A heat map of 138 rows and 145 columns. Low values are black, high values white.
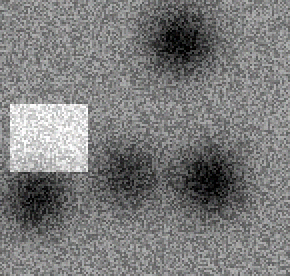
Odd patch: higher, in the middle left. Dips: four. Ninth with the highest average: middle left. Mirror symmetry: none.
